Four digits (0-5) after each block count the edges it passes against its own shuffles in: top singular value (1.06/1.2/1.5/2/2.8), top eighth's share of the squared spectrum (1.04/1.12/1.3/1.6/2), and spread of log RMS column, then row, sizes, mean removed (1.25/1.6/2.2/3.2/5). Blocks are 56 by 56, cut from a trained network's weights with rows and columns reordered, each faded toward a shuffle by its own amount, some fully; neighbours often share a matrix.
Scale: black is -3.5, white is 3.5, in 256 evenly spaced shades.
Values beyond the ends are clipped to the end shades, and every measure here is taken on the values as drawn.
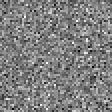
0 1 0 0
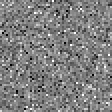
0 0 0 0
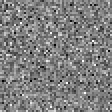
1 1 0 0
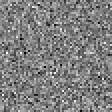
0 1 0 0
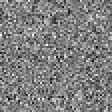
2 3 0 2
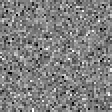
0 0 0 0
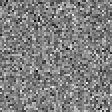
0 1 0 0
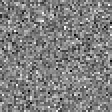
0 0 0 0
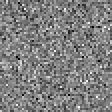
0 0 0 0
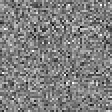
3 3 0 2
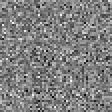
3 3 1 2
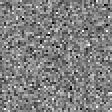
0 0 0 0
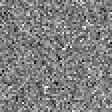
0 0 0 0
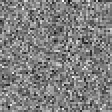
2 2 0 0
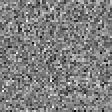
1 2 0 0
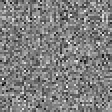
2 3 1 1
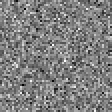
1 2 0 0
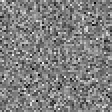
1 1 0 0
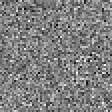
2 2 0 1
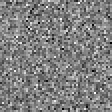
0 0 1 0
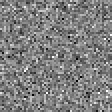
1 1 0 0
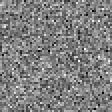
1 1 0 0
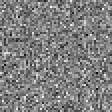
2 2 0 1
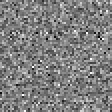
2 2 0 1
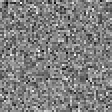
1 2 0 1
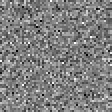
2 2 0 1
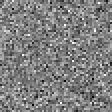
1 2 0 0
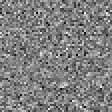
2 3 1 1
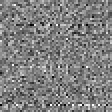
3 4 1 2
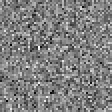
1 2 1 1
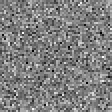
0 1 0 0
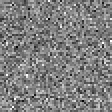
2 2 0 1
